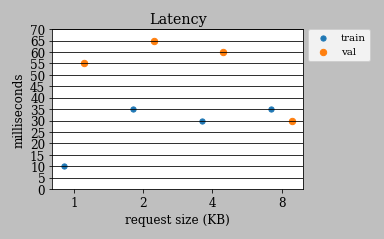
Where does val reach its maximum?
2
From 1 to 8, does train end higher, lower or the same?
higher
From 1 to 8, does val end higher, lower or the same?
lower
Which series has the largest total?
val
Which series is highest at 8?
train
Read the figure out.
Title: Latency
x-axis: request size (KB), ticks 1 2 4 8
y-axis: milliseconds, ticks 0 5 10 15 20 25 30 35 40 45 50 55 60 65 70
Legend: train, val
Values:
train: 10 35 30 35
val: 55 65 60 30
